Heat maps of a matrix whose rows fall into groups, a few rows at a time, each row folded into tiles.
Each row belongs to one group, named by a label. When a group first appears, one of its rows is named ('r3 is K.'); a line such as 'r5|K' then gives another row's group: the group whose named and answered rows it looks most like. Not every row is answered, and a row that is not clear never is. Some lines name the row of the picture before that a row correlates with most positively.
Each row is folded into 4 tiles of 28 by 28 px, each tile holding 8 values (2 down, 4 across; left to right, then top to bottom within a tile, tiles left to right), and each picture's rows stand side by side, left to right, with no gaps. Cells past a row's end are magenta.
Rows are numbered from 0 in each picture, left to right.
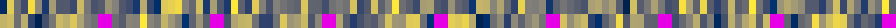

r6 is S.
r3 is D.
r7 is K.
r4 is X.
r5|X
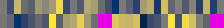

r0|D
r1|X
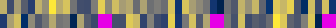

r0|K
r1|S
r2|K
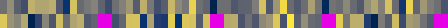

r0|X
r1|S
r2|D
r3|X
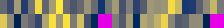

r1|K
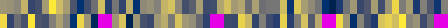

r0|K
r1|D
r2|S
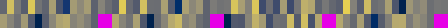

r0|X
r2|S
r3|X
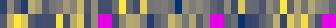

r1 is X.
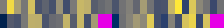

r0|S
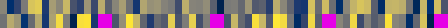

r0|K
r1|X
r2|K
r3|K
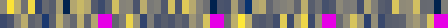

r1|S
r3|S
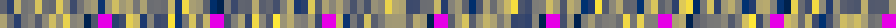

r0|D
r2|K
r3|K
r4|K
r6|D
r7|X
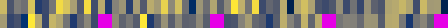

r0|K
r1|K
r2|S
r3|K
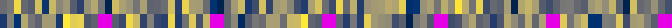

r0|D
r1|S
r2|D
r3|K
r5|X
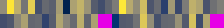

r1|S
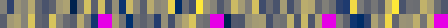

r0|K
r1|D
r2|S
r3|D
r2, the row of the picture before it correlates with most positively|1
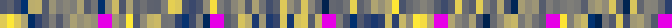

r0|X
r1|K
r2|S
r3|D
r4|X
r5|X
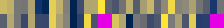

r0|K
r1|D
